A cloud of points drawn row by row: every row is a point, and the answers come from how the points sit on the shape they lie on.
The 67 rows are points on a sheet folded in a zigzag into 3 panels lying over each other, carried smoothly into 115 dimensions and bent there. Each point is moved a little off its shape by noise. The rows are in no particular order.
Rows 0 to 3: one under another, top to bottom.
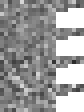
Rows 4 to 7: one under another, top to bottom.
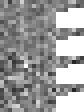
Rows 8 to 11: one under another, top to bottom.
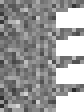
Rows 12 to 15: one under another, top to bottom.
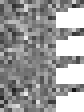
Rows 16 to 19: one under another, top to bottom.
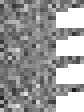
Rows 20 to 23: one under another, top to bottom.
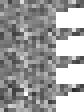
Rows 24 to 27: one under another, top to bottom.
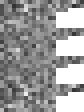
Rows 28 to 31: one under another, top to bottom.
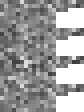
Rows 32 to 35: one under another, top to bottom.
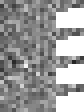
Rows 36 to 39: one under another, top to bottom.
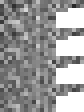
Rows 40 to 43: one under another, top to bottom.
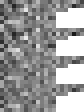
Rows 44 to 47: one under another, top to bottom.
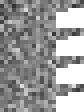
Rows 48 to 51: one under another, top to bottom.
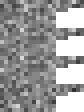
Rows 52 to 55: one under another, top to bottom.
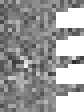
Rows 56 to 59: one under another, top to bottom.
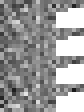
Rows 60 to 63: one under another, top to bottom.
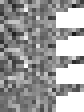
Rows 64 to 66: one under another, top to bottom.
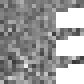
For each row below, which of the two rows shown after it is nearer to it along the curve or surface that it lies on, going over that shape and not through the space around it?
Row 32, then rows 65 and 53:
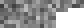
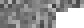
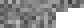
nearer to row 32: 65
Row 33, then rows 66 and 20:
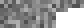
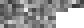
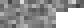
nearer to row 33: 20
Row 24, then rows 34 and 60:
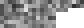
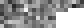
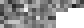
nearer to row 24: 60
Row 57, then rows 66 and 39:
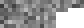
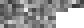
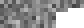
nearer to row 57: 66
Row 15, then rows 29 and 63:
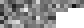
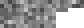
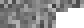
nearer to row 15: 29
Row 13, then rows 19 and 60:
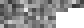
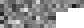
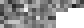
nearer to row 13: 60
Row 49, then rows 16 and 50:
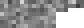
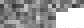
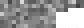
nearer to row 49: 50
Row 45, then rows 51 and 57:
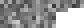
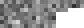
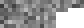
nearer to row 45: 51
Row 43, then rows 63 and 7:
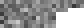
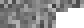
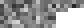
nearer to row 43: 63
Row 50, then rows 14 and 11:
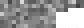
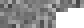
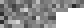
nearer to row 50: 14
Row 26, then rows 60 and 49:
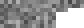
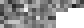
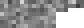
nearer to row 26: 60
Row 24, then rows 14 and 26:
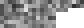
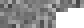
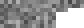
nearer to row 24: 14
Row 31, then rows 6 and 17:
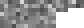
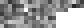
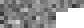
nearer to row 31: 6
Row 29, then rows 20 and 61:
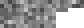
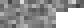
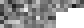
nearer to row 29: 61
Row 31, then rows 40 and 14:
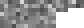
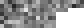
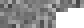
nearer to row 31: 14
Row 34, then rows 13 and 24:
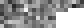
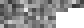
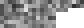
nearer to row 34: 13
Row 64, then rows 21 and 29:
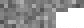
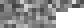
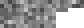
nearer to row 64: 29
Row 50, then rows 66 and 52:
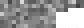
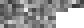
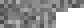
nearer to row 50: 66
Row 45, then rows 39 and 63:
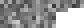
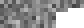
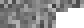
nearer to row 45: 63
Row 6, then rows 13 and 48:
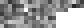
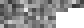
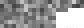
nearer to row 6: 13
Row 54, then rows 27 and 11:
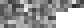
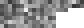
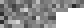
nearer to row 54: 27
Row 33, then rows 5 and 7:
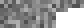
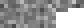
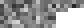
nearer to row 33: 5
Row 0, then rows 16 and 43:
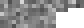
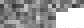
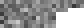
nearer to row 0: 16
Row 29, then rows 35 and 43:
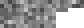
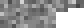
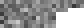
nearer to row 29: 43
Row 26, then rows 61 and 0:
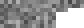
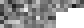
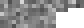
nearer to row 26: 61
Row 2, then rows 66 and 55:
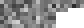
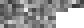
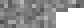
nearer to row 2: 66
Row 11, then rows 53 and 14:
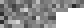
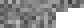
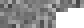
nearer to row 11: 53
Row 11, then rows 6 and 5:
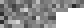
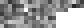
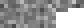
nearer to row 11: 6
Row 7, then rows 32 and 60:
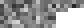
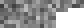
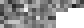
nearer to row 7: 32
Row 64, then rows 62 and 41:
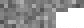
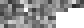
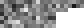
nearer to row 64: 62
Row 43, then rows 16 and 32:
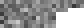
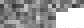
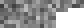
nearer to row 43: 32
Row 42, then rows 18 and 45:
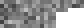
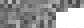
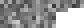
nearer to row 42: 18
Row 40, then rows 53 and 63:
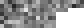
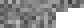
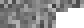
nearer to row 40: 53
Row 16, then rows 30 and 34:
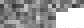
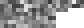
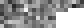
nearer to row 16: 30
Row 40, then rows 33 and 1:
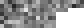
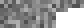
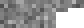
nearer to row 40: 1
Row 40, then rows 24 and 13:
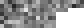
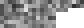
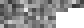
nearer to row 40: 13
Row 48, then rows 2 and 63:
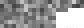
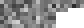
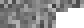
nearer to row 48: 63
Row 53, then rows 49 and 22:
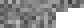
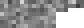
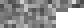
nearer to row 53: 22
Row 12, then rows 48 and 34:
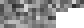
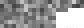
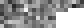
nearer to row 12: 48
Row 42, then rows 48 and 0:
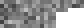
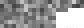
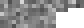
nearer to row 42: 48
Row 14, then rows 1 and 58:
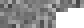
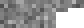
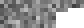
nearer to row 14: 58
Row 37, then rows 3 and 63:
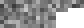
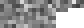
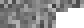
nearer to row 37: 63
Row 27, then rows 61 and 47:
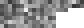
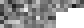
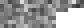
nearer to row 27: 61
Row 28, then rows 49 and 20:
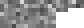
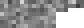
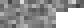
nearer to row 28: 49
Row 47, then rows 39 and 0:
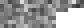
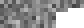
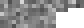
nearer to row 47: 0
